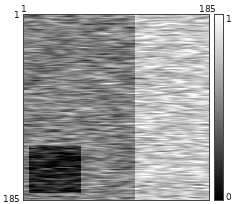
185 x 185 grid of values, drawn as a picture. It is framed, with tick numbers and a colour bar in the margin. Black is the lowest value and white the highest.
The right part is higher, past a seam about 60% of the way across. The ninth with the lowest average is the bottom left. An odd patch, lower than its surroundings, sits in the bottom left.
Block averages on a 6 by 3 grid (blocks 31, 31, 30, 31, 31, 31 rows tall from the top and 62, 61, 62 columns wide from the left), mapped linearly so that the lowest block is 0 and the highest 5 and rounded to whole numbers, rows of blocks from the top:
2 3 5 / 2 3 5 / 2 3 5 / 2 3 5 / 0 3 5 / 0 3 5
